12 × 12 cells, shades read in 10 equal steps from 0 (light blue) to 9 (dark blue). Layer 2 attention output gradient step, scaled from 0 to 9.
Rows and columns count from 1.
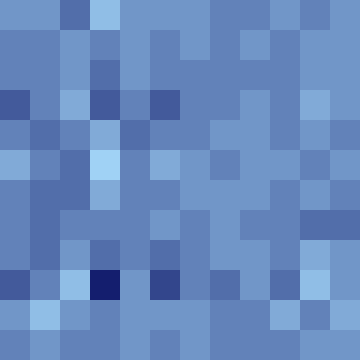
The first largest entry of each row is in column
3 1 4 1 2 3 2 2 2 4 4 1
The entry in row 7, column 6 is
4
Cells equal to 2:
9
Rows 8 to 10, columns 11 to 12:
5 5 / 2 3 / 1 3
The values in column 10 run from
2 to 5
